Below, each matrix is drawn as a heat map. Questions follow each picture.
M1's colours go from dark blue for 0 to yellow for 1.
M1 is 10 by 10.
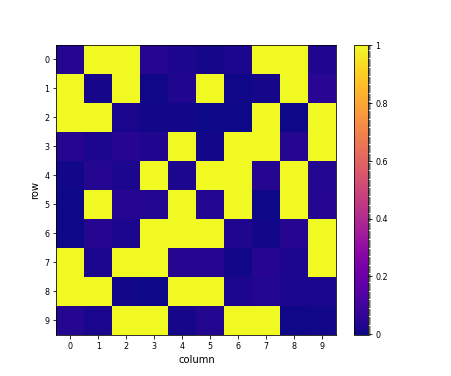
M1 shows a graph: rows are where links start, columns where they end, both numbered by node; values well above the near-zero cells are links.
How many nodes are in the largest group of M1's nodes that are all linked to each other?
3
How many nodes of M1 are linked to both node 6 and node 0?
0
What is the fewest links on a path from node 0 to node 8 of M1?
1
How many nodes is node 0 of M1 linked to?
4
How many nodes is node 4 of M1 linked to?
4
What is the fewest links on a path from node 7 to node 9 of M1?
1
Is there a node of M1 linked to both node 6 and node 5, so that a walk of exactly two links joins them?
yes
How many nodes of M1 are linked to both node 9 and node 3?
2
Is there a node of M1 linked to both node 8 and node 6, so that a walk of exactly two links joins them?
yes
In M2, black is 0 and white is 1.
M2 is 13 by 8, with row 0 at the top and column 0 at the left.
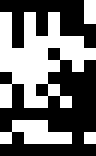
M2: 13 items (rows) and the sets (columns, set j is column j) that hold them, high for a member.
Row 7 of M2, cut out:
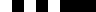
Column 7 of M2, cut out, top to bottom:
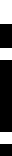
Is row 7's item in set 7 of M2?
no
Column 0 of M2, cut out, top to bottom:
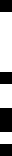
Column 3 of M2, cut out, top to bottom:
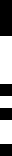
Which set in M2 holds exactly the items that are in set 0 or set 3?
2
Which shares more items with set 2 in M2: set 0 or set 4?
set 0
